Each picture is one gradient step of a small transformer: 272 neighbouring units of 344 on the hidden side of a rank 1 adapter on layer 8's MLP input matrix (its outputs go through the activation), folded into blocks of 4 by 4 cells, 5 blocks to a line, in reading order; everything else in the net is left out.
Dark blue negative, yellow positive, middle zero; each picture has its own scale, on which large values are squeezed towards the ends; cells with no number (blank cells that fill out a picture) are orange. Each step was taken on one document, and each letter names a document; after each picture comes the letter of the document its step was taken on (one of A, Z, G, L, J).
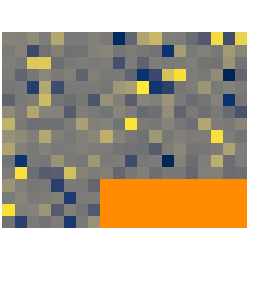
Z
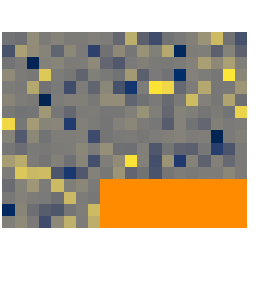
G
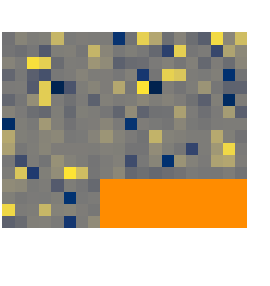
Z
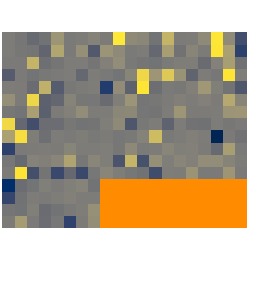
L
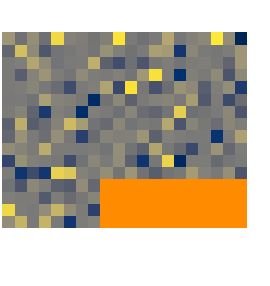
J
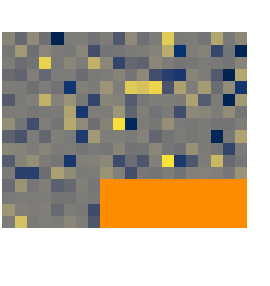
J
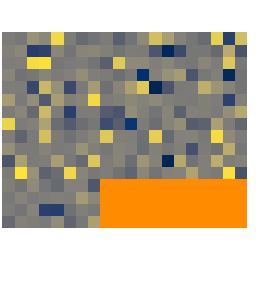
Z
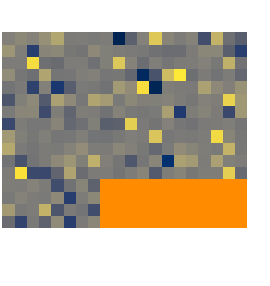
Z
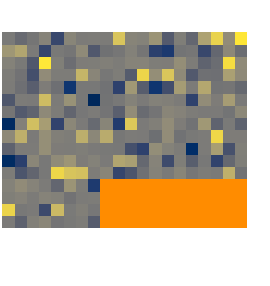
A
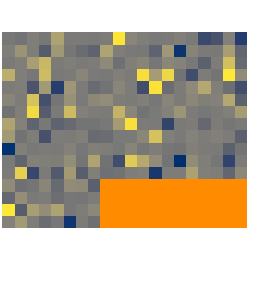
L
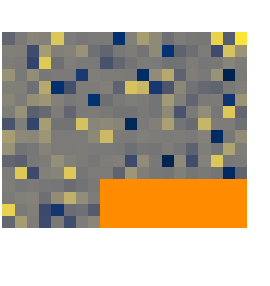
Z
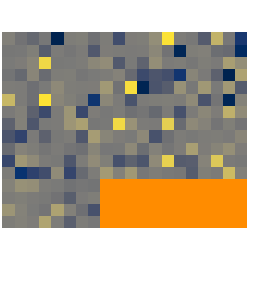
J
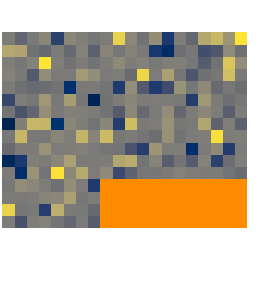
A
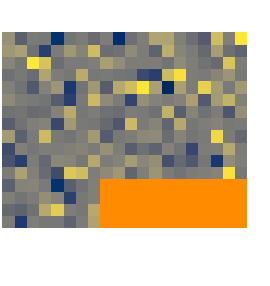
G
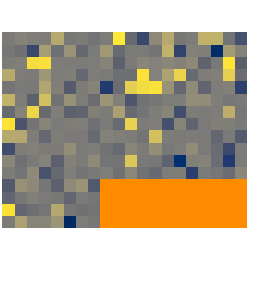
L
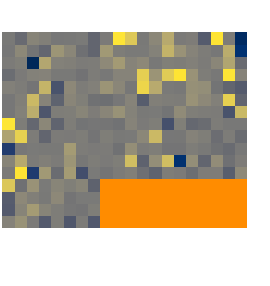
L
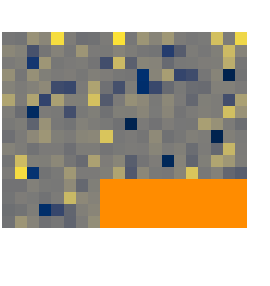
Z
